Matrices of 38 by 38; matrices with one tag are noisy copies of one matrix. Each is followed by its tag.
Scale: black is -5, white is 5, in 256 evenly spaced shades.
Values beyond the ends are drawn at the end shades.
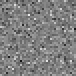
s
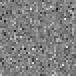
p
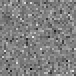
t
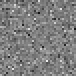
s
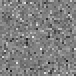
t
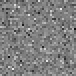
s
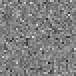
t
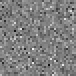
p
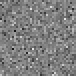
p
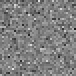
s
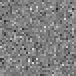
p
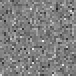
p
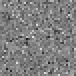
t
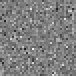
p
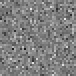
p
